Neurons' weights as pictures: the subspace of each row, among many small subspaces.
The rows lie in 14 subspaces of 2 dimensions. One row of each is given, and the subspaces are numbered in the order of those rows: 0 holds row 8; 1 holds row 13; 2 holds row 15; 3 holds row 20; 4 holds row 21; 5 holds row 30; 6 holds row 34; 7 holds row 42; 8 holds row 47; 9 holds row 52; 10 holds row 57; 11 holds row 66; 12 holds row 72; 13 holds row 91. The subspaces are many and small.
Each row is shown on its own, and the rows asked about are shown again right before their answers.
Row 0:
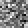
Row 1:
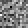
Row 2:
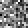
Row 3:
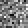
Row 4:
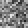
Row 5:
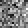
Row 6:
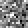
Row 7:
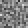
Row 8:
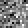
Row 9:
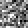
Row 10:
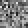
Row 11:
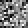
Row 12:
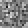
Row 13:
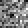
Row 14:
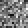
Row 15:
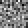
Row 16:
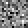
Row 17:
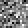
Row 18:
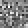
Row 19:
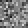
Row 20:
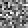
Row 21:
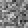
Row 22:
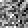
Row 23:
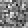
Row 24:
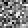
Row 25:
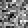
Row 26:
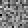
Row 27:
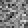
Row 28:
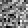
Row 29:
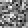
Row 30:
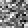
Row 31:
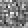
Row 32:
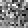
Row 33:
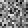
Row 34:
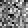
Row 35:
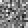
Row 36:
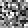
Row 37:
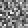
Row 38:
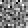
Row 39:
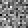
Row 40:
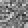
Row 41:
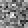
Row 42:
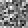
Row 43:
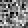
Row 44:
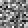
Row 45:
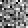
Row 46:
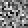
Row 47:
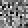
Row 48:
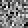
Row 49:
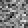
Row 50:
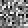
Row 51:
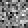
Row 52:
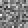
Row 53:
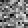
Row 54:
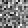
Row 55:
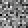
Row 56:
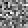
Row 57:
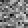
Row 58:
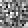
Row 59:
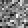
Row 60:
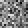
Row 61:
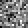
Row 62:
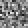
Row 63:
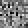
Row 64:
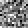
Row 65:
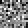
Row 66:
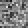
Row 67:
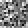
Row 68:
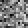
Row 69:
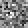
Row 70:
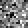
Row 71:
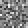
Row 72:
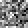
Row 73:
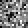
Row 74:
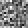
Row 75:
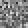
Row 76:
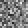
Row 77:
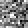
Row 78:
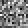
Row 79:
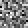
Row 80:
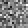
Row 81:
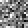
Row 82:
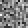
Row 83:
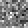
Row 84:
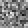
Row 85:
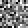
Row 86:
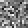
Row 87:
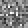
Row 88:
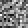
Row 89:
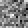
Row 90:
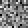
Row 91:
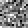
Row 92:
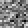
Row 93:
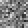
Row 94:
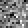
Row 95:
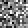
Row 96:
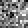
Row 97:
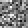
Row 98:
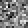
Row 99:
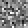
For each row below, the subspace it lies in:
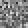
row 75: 7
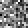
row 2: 10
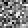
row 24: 0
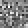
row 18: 8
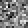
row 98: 4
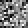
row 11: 7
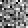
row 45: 2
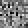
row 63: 8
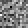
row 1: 8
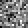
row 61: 13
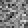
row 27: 5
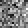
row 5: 6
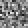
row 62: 6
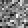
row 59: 9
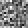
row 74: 7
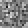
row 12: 8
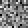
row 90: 9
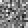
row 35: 2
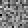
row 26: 9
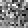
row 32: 6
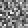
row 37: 6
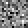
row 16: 12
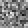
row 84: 1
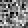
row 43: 11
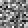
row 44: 9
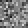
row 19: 7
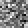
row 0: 5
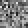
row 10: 7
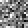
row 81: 2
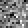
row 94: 0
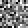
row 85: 9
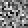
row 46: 1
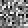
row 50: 13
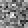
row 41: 3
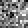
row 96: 1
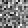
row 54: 5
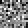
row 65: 2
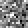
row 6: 0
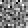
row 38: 2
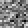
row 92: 9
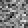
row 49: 5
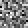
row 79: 0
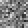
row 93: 2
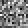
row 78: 13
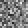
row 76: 6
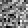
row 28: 4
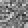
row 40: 10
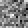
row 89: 1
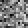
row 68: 10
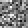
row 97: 11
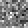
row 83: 12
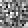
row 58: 8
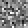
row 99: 12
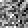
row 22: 12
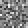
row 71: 5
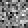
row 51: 12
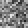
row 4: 5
